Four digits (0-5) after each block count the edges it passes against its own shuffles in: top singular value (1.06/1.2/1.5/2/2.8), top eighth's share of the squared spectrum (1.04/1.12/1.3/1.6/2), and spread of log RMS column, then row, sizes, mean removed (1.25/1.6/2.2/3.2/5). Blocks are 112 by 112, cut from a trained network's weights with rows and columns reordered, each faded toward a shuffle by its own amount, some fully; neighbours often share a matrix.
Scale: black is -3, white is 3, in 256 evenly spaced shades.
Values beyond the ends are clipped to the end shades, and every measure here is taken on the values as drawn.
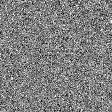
1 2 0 0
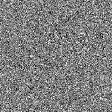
2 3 1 2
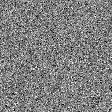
1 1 0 0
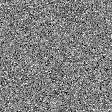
0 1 0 0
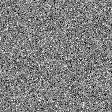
0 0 0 0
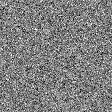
1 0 0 0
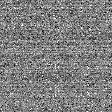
3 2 2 0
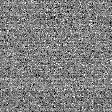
3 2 2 0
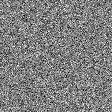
1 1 0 0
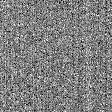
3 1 0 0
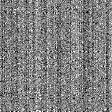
4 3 1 3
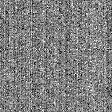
3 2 0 2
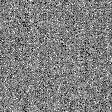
1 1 0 0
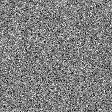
1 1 0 0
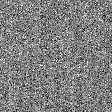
1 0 0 0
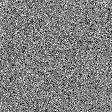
0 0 0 0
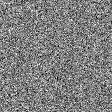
1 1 0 0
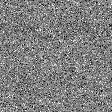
0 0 0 0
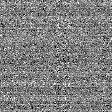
3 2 2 0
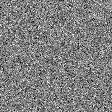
0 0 0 0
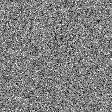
1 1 0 0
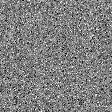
0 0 0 0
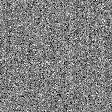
1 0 0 0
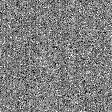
1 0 0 0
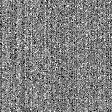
3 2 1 2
